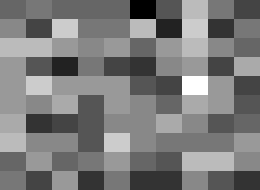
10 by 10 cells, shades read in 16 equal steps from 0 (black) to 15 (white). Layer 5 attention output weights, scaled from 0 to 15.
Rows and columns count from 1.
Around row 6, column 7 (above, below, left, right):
4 10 8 10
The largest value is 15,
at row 5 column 8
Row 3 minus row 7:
1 8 5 3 1 -2 -1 3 3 0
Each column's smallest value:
6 3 2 3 4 0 2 7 3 3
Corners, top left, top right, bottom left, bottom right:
6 4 7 3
